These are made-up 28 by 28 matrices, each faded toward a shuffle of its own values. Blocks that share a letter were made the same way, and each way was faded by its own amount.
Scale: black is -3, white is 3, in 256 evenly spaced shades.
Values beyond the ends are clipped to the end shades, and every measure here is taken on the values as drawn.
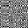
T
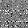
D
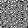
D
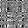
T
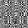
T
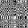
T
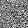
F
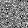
F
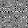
D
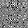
D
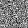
F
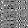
T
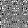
D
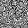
F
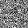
F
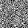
F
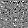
D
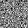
F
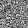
F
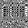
T
